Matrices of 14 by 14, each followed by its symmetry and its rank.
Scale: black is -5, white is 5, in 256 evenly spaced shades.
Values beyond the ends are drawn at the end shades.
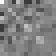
symmetric, rank three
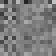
neither, rank three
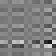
neither, rank one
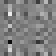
neither, rank two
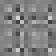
symmetric, rank two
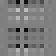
neither, rank one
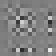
symmetric, rank two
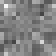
symmetric, rank three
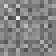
symmetric, rank three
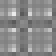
symmetric, rank one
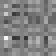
neither, rank two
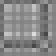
symmetric, rank one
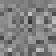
neither, rank three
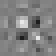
symmetric, rank two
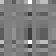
neither, rank one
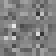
neither, rank three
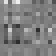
neither, rank two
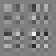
symmetric, rank one
